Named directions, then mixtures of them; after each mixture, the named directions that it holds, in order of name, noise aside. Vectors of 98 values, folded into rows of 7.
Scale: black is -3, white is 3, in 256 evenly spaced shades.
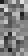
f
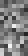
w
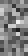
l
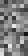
w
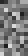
f, w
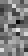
l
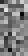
f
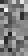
f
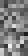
w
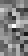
l, w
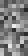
w
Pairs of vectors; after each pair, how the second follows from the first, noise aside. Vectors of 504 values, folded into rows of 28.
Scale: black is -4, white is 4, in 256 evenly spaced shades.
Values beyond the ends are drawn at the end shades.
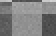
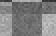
negated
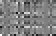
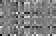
negated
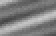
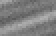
shrunk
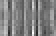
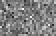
shuffled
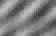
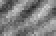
negated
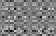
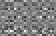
negated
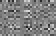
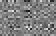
negated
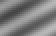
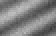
negated
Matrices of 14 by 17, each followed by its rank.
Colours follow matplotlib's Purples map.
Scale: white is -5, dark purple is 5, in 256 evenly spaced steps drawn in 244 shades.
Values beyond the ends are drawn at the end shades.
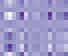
one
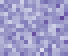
full rank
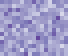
full rank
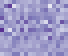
three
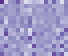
three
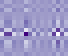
one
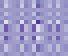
one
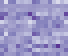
three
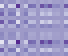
one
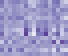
three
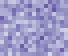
full rank
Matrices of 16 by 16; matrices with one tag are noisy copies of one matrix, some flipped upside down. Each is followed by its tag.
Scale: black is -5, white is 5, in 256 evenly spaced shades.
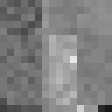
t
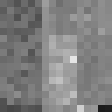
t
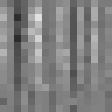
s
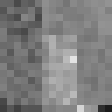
t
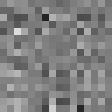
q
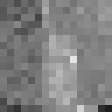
t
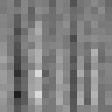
s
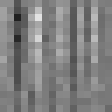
s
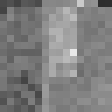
t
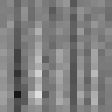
s
